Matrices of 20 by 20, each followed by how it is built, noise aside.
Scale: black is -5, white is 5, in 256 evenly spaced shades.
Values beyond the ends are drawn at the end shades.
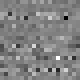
uneven rows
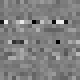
uneven rows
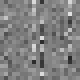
uneven columns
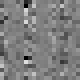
uneven columns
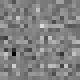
uneven rows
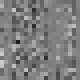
uneven columns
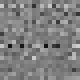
uneven rows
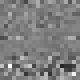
uneven rows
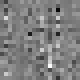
uneven columns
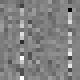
uneven columns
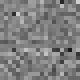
uneven rows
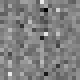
uneven columns
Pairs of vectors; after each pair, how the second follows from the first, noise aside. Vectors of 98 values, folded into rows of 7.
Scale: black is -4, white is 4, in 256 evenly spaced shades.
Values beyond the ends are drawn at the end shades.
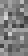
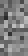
negated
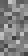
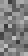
negated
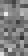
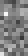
copied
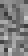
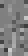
partly zeroed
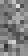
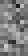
negated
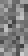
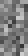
copied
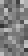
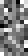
scaled up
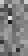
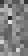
negated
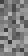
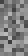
copied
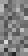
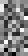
scaled up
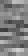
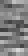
copied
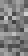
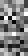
scaled up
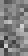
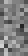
negated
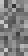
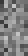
negated
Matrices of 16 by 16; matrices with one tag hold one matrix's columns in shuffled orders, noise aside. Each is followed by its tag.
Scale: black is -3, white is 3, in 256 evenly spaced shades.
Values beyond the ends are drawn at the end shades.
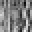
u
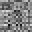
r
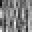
u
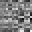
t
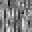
u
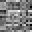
r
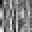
u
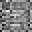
r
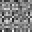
t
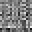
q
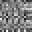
t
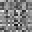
r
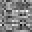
r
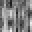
u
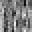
u
